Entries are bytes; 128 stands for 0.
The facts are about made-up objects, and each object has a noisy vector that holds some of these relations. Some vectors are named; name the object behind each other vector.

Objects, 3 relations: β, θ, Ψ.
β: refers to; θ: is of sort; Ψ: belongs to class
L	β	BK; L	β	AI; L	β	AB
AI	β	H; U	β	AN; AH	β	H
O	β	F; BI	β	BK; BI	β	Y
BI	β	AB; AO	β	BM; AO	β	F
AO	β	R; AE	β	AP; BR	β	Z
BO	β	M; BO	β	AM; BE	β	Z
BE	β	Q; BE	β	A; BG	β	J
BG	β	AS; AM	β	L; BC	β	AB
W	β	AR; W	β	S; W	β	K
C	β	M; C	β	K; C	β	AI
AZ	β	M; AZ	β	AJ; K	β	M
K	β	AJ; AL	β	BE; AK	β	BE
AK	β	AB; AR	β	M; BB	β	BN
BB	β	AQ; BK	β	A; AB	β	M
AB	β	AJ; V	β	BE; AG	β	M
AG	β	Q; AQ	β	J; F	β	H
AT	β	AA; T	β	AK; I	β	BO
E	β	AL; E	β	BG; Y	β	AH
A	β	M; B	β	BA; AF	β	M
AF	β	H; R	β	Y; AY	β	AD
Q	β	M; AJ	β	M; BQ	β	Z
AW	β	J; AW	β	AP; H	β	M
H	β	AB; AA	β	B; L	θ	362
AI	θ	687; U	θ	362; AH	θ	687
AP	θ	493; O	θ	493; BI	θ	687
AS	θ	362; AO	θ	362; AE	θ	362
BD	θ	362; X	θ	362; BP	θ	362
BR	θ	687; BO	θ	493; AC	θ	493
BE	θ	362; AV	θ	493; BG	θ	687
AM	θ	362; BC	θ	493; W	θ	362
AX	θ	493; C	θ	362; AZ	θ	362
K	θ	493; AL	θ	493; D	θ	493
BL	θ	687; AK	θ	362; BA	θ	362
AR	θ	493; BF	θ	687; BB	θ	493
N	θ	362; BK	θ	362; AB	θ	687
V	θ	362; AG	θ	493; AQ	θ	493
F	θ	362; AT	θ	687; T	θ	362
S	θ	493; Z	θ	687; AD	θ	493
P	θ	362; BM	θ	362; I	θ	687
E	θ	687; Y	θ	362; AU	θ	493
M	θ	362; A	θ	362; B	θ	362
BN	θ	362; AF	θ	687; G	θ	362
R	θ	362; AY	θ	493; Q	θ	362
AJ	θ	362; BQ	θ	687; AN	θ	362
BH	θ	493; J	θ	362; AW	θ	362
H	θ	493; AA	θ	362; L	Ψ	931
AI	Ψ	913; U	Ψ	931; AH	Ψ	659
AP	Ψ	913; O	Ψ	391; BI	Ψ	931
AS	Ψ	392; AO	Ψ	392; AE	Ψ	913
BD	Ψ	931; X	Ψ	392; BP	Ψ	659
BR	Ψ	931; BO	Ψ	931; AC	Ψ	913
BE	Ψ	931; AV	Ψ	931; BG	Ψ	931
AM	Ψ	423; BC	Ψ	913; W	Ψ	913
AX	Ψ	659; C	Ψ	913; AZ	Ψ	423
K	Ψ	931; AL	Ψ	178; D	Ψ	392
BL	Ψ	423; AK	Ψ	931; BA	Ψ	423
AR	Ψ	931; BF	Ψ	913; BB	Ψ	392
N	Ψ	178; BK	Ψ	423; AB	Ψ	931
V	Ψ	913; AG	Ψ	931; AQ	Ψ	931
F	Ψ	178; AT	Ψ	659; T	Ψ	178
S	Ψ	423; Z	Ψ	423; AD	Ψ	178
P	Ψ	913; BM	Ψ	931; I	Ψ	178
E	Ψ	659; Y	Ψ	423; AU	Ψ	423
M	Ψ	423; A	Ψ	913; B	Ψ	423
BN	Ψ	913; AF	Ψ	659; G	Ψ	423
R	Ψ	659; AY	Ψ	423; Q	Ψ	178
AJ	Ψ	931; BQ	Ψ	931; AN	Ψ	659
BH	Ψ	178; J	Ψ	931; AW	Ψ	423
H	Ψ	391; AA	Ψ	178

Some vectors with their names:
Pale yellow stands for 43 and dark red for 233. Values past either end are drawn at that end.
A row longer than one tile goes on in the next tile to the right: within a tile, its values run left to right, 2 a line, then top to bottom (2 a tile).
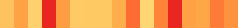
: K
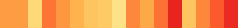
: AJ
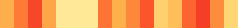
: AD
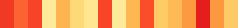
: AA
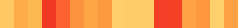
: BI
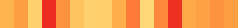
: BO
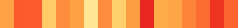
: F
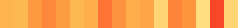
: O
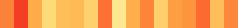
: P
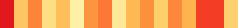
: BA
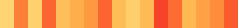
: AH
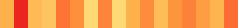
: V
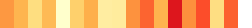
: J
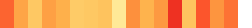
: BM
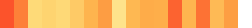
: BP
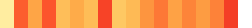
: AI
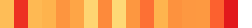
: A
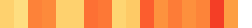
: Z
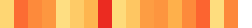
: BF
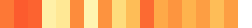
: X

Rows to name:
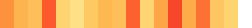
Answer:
AV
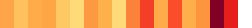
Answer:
M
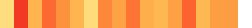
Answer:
BC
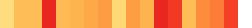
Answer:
AB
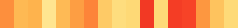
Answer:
AW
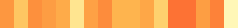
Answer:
AY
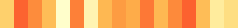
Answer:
BB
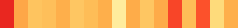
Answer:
U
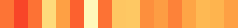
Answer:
AO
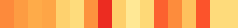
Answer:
AT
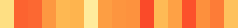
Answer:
AL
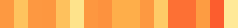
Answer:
AU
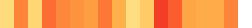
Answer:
AF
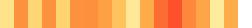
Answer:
E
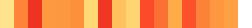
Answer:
I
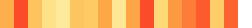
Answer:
BN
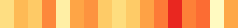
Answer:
BG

